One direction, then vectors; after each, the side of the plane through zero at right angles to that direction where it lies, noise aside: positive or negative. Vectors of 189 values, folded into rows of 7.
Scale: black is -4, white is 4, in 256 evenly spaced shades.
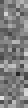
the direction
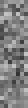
positive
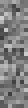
positive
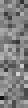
negative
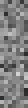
negative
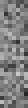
negative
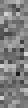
positive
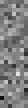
negative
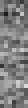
negative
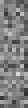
negative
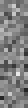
negative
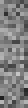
negative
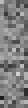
negative
